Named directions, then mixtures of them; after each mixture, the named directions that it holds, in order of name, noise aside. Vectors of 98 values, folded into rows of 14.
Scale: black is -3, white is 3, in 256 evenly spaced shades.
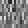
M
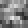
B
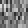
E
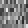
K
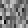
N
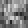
B, E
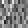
M, N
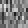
E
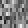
E, N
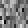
N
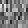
E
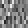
M, N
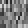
E, K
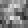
B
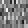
K, M
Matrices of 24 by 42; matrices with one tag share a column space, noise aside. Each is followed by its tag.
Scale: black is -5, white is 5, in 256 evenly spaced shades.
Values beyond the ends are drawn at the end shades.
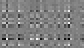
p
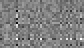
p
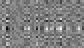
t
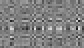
t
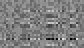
p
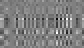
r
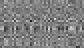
t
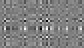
t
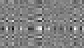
t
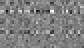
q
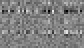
q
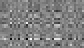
p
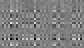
p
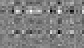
q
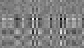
r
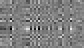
t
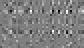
q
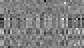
r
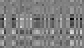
r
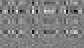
q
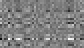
p
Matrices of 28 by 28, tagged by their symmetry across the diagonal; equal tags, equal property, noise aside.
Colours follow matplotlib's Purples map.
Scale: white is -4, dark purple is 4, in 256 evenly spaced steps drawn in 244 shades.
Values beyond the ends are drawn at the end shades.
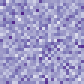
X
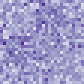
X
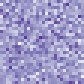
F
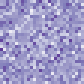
X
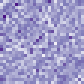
X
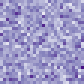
F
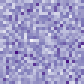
F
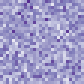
F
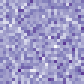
F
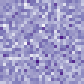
X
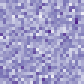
F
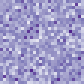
X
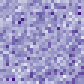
X
